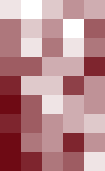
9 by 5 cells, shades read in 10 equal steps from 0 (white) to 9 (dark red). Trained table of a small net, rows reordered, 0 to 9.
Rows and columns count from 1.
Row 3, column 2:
1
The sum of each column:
60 36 30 35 37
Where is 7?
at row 5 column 4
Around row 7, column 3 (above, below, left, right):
1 4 6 3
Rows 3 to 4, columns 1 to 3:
5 1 5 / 6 6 3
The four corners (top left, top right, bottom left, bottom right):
1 3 9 1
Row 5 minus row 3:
3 1 -3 6 -1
